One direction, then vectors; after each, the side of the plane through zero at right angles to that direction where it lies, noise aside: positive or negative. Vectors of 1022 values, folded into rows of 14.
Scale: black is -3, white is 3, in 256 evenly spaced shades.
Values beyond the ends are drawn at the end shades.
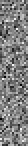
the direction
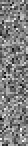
positive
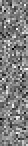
positive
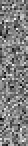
positive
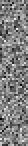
positive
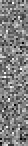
negative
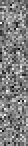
positive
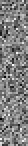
positive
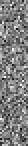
negative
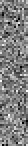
positive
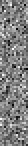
negative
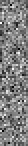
positive
